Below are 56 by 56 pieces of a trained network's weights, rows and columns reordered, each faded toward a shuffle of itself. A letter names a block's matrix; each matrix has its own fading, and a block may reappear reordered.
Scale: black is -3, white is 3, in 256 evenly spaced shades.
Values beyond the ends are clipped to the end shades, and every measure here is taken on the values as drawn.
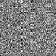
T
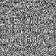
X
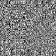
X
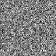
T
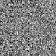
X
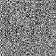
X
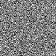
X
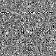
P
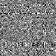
P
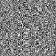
T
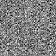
X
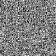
X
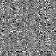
P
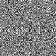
P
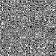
P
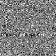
P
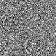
X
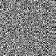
X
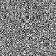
X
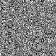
X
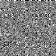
P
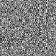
X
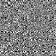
P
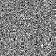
T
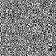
T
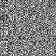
T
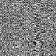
T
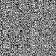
T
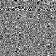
P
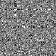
P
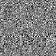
P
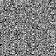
X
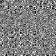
P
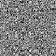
T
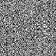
T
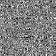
P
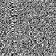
X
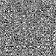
P
